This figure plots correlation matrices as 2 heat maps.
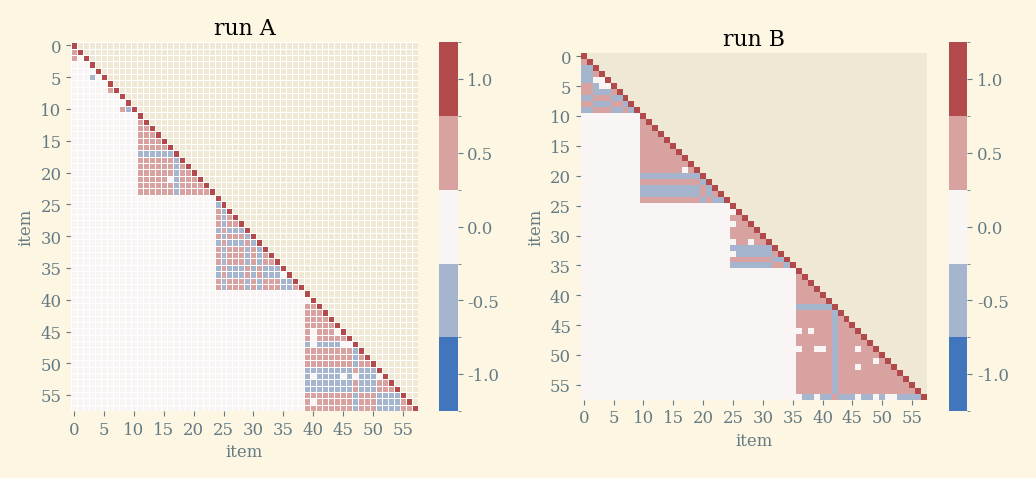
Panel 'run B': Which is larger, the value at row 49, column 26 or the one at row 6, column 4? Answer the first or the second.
the first
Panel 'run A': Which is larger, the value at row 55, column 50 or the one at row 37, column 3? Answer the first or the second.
the first
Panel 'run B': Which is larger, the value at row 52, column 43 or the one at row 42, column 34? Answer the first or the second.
the first
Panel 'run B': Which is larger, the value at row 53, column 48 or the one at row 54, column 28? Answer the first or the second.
the first
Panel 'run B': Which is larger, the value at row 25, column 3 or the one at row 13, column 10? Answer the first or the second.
the second
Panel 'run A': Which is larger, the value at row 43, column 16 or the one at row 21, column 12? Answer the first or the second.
the second
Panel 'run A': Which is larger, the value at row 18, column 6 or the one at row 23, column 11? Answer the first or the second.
the second
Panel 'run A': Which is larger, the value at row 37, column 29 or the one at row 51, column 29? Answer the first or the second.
the second
